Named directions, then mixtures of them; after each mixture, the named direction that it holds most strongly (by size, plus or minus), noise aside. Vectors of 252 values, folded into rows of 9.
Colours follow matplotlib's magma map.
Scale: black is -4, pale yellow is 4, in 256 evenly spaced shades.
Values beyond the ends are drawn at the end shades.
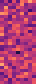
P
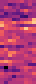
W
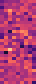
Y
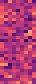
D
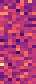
P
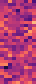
D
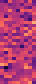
D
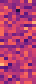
D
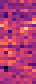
W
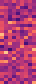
Y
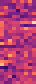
W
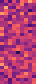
P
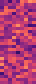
P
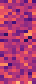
D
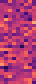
D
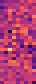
Y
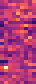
W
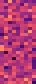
P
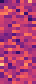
P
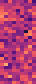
D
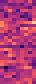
W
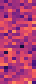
Y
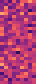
P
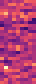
W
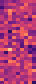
Y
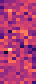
Y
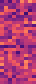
P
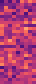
P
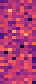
Y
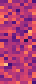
D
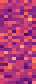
D
